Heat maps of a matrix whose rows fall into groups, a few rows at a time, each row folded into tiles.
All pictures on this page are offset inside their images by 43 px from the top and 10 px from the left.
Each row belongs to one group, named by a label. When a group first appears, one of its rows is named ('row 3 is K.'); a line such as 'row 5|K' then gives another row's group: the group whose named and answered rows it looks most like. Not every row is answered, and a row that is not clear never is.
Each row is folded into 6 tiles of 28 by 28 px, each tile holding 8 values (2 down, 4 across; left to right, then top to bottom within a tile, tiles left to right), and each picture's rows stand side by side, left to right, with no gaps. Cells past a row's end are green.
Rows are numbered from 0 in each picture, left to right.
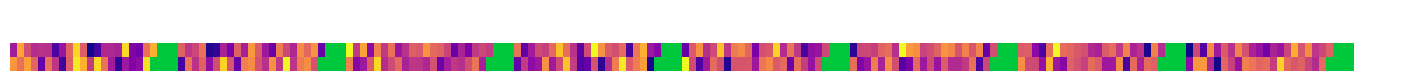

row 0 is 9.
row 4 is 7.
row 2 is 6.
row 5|7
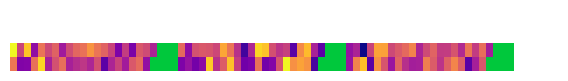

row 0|6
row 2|7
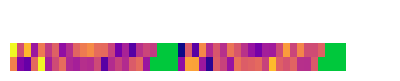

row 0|6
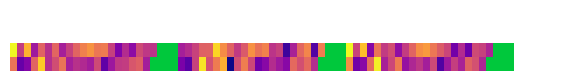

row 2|6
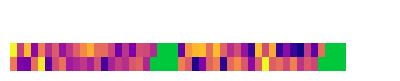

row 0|6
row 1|7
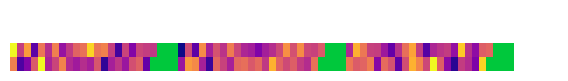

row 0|6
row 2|9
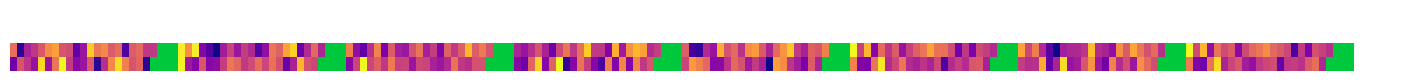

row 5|6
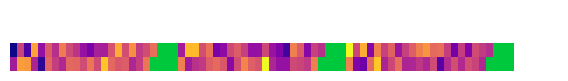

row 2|6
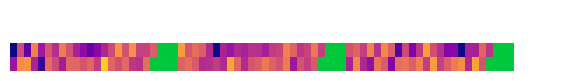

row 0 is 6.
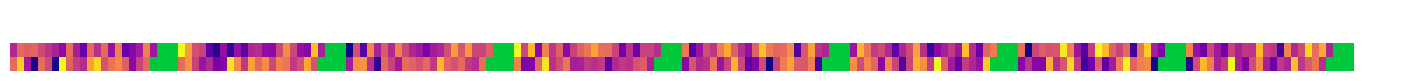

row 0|7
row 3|6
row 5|9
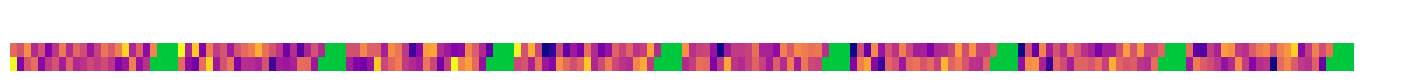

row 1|6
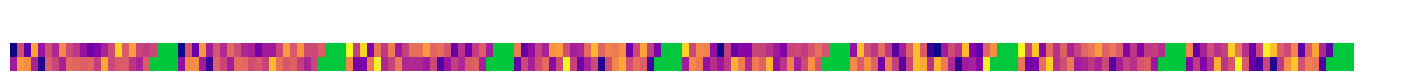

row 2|6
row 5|9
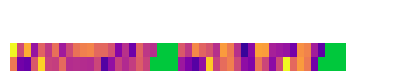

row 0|6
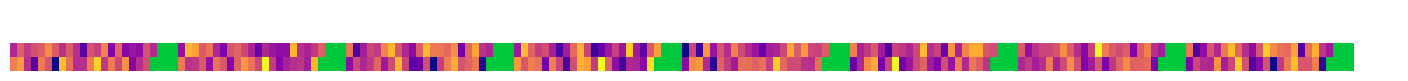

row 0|7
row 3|9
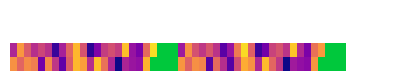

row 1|9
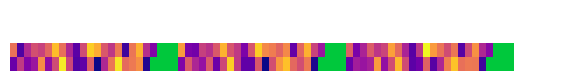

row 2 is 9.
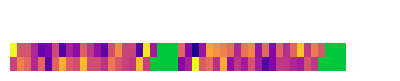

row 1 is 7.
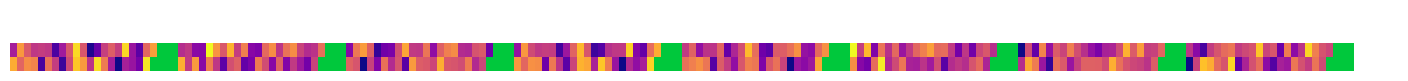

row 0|9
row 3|9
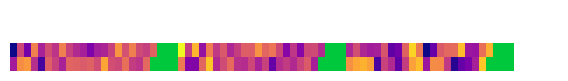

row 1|6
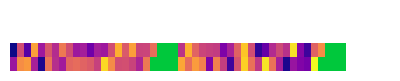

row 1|9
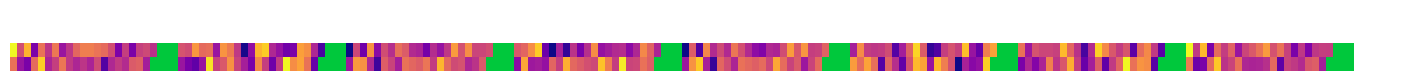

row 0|6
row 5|9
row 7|6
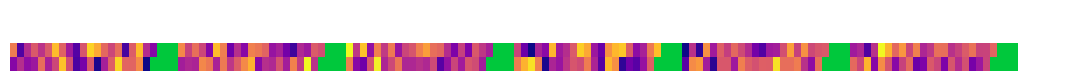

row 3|9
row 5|7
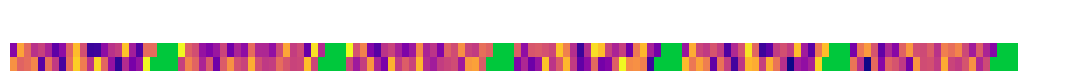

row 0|9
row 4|9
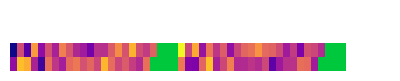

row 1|6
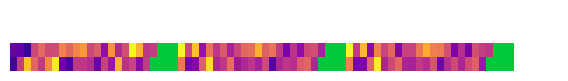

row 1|6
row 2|6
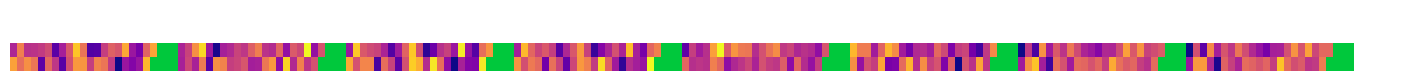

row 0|9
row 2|9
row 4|7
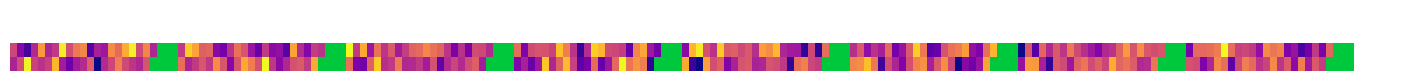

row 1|9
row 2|6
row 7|7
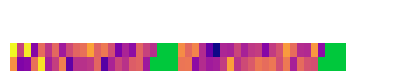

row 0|6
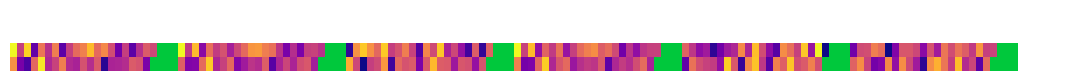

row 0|6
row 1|6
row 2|7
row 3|6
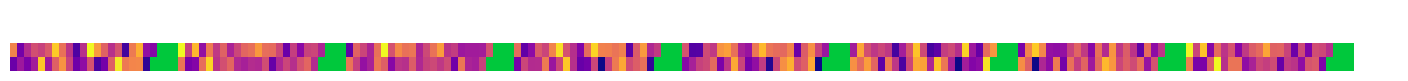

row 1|6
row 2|7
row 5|9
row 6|7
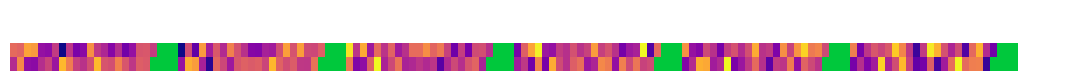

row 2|6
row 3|7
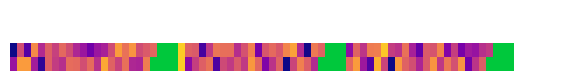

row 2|7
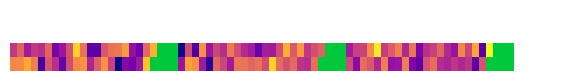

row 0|9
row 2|7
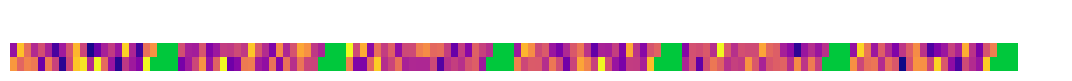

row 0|9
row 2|6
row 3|9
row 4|7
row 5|9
